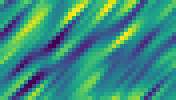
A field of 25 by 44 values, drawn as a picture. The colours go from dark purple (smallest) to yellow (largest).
Average level on the scale: 50%. Calmest part: bottom middle. Grain: diagonal, up to the right. Ninth with the highest average: top middle.
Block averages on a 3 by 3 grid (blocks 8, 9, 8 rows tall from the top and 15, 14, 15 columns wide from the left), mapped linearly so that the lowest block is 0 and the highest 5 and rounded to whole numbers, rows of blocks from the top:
4 5 3 | 1 0 0 | 0 3 1
